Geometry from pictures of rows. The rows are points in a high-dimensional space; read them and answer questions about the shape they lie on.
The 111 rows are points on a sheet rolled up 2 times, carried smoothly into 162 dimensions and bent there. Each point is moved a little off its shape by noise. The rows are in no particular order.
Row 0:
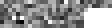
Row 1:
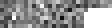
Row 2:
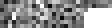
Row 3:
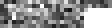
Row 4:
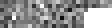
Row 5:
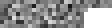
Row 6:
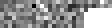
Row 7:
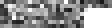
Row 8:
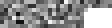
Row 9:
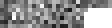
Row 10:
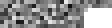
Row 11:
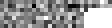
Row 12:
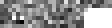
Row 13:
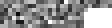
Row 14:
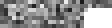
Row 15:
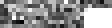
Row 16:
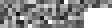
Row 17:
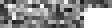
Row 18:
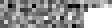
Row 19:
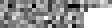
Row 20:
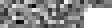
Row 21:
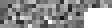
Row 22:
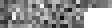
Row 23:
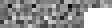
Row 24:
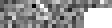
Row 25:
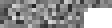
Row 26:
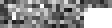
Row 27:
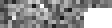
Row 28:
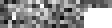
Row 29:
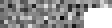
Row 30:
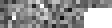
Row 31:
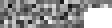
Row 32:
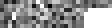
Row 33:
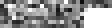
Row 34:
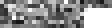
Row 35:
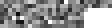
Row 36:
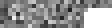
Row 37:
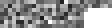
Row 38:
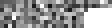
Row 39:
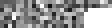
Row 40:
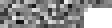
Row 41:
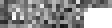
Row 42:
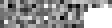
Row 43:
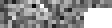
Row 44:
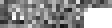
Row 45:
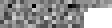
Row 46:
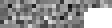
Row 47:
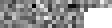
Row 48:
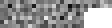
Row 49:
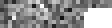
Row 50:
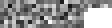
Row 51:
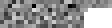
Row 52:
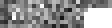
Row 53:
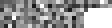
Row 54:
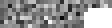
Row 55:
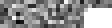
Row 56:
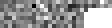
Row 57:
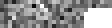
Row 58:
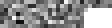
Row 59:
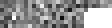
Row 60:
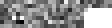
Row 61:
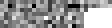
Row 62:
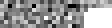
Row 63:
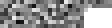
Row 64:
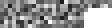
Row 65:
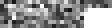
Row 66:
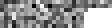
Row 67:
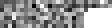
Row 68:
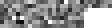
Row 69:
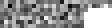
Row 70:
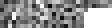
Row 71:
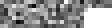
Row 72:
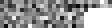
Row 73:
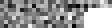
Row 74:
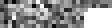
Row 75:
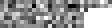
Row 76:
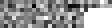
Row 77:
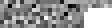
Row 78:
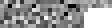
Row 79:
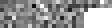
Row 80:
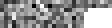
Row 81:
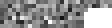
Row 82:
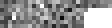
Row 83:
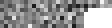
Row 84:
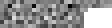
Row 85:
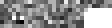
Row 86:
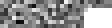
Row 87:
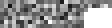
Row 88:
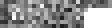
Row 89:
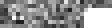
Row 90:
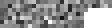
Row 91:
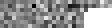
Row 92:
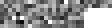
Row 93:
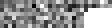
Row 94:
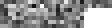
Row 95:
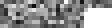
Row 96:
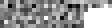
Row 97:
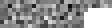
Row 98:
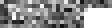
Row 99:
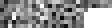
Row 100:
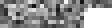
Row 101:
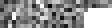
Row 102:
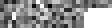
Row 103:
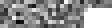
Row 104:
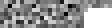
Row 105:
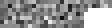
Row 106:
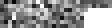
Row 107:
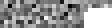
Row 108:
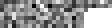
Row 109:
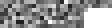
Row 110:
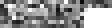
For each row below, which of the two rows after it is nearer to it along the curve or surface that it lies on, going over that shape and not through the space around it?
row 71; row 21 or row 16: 16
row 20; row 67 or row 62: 62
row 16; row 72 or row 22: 22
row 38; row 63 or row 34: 34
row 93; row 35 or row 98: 98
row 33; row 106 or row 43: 106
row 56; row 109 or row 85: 85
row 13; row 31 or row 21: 31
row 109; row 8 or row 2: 8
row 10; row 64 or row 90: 64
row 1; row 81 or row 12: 12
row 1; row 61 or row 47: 47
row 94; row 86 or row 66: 86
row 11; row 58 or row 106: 106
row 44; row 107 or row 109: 109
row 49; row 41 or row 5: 41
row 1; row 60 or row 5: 60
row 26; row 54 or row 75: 75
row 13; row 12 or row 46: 12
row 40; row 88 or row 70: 88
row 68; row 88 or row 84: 88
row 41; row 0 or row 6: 0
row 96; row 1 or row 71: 71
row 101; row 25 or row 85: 85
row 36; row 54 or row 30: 54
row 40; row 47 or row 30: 30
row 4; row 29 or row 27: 27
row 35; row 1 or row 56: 1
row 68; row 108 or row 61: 61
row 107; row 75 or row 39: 75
